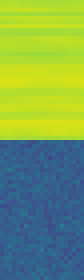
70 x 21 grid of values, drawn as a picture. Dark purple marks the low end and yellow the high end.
The table splits into 2 rows of 1 panel. Panel 1,1: very high, streaked across, faint in contrast. Panel 2,1: low, fine-grained, faint in contrast.
